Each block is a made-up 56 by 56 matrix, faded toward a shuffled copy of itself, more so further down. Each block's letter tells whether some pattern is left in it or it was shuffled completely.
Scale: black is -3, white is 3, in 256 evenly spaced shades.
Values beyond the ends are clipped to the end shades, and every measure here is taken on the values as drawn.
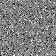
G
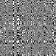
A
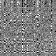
A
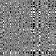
A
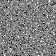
G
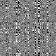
A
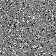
G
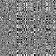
A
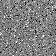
G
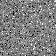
G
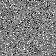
G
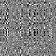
A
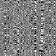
A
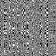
A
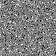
G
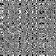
A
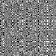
A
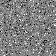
G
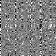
A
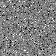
G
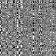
A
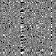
A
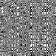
A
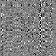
A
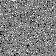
G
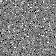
G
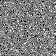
G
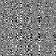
A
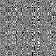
A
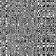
A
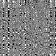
A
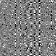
A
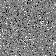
G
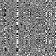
A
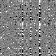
A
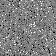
G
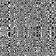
A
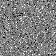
G
